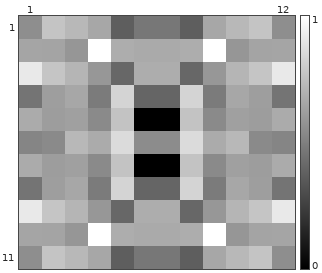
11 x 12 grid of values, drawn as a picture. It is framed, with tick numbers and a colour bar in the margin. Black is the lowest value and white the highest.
Mirror symmetry: left to right and top to bottom. Average level on the scale: 60%. Slope: none. Ninth with the lowest average: centre.
